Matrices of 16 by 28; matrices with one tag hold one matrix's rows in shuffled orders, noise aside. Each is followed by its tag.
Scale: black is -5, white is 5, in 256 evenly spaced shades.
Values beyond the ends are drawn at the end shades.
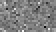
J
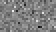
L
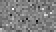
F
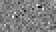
L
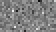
L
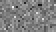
L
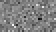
L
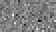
L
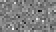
L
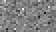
J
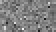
J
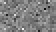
J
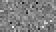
F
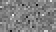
F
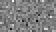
F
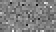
F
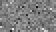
F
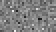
L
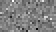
F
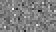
L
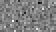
L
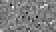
F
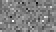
F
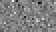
L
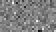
L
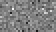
F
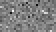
F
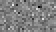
L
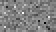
J
